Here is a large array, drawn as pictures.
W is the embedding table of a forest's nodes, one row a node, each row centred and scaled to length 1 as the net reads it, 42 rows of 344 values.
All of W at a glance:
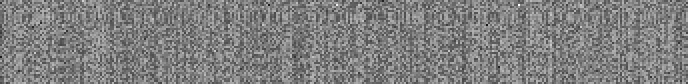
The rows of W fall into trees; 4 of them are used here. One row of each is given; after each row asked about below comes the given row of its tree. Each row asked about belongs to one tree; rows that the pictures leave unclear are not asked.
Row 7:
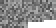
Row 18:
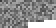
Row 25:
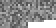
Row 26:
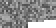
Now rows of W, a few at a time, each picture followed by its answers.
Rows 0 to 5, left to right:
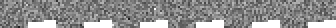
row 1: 18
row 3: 25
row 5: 18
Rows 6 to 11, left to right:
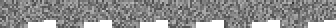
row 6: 7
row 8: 7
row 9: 7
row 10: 7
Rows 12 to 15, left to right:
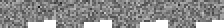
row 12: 18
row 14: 7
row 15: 18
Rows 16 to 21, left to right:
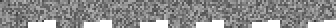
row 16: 26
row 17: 7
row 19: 25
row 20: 7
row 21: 7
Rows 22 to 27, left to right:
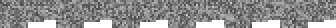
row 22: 25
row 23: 18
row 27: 18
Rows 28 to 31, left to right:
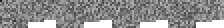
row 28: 18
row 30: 7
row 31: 26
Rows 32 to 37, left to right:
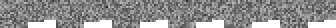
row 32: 18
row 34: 7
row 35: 25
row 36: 7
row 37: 18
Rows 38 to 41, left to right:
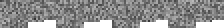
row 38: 26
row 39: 7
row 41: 26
